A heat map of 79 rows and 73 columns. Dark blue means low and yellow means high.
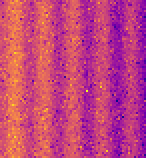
The histogram is bell-shaped. There is an overall slope up to the left. Upright stripes repeat 5 times across the table. Overall the values sit about 50% of the way up the scale.
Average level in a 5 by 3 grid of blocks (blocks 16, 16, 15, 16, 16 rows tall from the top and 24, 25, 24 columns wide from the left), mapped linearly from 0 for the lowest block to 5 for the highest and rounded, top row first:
520 / 520 / 520 / 520 / 520
